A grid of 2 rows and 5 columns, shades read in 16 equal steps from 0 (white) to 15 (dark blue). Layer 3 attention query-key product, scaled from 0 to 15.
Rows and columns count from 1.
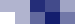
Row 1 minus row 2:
5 0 4 -3 -3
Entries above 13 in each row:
1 1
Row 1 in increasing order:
5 5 6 12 14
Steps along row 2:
up up up down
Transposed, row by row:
5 0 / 5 5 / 14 10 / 12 15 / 6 9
